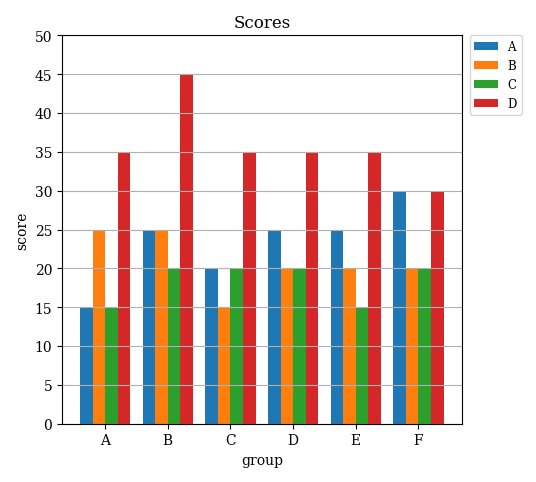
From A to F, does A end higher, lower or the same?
higher
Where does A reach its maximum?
F
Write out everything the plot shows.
Title: Scores
x-axis: group, ticks A B C D E F
y-axis: score, ticks 0 5 10 15 20 25 30 35 40 45 50
Legend: A, B, C, D
Values:
A: 15 25 20 25 25 30
B: 25 25 15 20 20 20
C: 15 20 20 20 15 20
D: 35 45 35 35 35 30
